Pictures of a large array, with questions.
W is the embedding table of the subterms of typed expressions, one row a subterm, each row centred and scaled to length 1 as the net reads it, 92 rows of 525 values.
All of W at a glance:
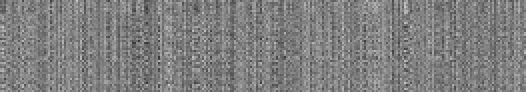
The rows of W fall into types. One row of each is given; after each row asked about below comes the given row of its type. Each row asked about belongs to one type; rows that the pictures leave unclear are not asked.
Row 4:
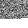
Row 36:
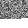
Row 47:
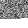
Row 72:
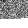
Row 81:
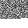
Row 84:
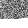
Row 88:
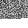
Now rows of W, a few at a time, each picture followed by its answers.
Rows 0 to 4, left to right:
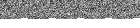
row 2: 88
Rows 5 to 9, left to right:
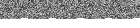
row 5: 84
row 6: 88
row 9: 4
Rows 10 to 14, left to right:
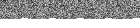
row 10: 88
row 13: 36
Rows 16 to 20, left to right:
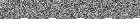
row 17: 88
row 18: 47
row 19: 84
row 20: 72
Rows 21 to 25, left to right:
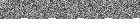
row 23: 36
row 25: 81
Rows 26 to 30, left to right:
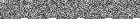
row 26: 36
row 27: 47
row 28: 88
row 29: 47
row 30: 81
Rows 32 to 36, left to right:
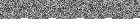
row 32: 84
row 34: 72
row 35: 84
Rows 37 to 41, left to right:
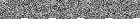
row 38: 4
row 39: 72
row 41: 4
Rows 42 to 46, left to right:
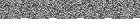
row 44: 4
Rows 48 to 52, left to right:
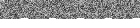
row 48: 47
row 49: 81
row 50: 4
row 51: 84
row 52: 47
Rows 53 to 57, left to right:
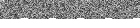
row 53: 47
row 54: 88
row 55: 36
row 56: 81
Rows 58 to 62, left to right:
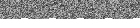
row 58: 81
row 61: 36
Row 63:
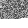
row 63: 84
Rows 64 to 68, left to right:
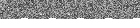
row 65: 88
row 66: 88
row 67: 36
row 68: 81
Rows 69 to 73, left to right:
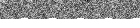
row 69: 84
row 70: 47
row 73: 84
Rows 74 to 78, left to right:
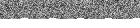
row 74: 84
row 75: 81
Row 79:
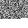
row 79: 88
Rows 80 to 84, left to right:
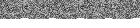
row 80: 4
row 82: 4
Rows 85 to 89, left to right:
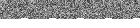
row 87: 88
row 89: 36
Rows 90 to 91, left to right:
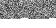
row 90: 84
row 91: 81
